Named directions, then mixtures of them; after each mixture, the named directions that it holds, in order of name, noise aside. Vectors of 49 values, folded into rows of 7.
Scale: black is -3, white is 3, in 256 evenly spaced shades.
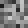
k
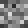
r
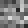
k, r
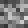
k, r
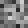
k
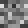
r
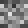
r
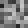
k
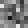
k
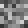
r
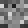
r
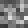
k, r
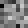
k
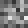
k, r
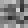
k, r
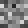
r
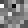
k, r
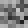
k, r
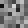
k, r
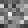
r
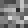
k, r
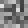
k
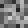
k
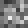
k, r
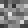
r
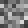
r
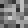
k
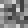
k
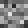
r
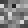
r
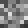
r
